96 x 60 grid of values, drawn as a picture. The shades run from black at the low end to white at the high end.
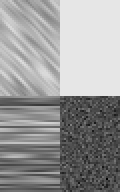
The table splits into 2 rows of 2 panels. Panel 1,1: high, slanting down to the right. Panel 1,2: very high, flat. Panel 2,1: middling, streaked across, strong in contrast. Panel 2,2: low, fine-grained.
